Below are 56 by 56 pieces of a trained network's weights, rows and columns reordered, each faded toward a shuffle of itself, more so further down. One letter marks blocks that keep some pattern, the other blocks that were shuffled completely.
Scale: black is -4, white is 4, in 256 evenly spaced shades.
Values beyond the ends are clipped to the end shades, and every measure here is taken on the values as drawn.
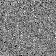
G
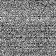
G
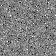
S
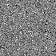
S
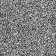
S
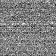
G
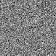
G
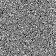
S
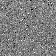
S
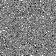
G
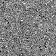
G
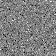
S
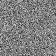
S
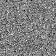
S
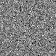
S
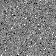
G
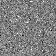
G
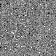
G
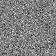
S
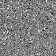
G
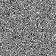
G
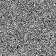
S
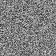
S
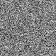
G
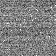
G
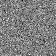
S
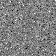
S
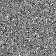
S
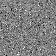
S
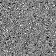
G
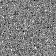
S
